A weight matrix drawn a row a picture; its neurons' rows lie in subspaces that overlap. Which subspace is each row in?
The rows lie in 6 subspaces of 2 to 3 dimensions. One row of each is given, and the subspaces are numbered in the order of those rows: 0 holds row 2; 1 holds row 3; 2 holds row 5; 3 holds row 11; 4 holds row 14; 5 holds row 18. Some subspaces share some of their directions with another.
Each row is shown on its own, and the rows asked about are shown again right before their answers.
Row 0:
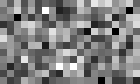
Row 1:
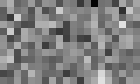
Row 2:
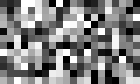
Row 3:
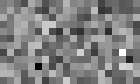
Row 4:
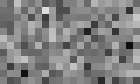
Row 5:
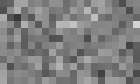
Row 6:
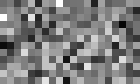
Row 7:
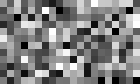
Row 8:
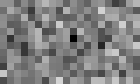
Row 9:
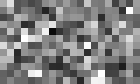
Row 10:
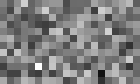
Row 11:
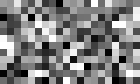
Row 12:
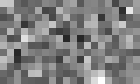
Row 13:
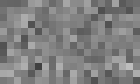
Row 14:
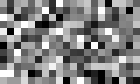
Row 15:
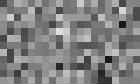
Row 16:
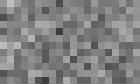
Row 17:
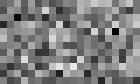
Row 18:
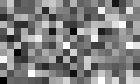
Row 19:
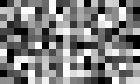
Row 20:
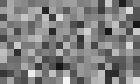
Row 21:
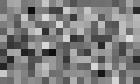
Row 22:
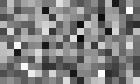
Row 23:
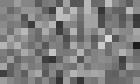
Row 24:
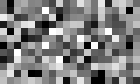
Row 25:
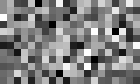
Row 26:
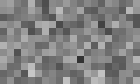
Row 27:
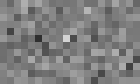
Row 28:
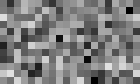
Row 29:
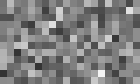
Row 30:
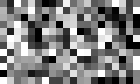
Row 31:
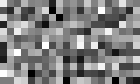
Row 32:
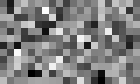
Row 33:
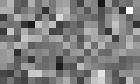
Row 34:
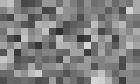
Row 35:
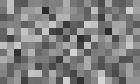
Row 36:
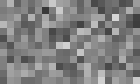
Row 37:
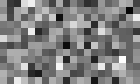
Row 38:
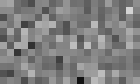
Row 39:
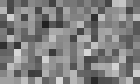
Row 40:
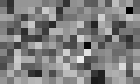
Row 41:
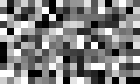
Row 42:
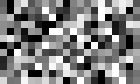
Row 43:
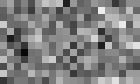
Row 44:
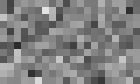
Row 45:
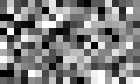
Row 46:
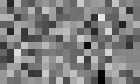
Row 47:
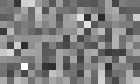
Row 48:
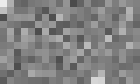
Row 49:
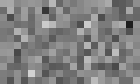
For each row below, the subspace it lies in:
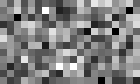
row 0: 3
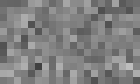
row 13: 1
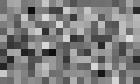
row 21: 5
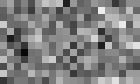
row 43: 5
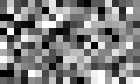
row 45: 4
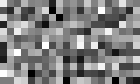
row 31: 4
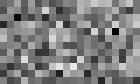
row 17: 3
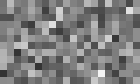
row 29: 5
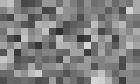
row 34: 0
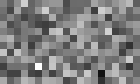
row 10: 1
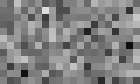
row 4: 3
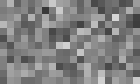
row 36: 3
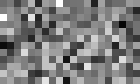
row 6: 3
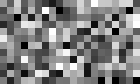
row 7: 3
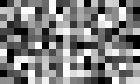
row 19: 4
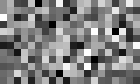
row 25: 3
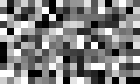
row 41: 4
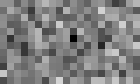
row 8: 5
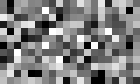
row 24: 4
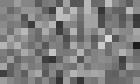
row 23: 5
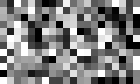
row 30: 5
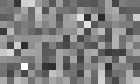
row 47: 0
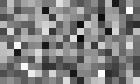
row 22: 0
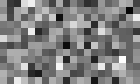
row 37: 0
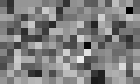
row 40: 4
